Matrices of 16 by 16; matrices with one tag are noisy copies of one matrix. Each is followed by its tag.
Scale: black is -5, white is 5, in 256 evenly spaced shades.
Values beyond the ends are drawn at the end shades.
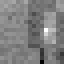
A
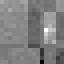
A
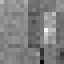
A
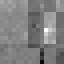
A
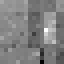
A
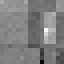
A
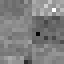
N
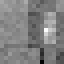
A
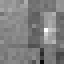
A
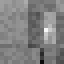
A
